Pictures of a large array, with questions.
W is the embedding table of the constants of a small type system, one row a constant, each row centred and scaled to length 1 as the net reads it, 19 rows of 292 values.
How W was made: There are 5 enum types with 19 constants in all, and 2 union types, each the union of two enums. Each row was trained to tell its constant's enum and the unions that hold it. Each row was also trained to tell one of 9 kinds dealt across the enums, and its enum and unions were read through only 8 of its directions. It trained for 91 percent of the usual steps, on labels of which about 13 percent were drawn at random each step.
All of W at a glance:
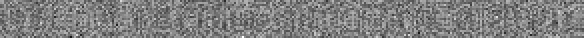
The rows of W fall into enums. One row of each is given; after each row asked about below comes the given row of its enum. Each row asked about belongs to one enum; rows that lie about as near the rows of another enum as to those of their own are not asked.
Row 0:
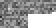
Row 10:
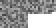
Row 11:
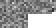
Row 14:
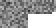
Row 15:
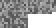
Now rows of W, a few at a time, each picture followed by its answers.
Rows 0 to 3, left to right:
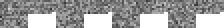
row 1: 14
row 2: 10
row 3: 15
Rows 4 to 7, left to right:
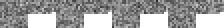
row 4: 0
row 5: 11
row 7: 10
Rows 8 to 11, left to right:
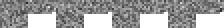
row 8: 11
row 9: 15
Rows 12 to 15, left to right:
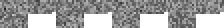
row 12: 15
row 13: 11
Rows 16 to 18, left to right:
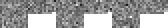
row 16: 11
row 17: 10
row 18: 14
